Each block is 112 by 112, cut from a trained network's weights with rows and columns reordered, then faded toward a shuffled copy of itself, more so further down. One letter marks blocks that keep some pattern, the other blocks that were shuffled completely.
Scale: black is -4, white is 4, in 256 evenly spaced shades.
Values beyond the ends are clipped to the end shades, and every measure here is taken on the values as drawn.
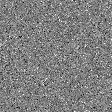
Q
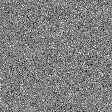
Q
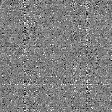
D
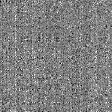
D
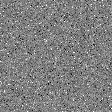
Q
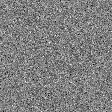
Q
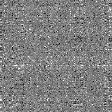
D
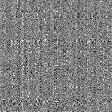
D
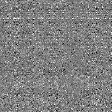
D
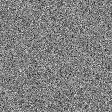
Q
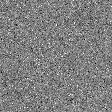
Q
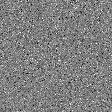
Q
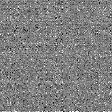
D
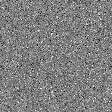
Q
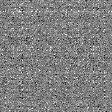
D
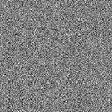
D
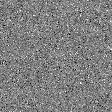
Q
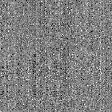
D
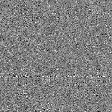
D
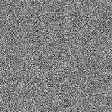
D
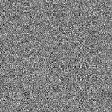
D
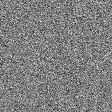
Q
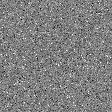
Q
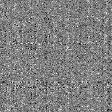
D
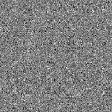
D
